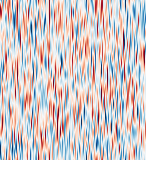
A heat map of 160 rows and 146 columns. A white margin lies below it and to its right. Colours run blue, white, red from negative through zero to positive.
The histogram is bell-shaped. Neither half mirrors the other. On average the colour sits 50% of the way up the scale. There is no overall slope. Streaks run downward.
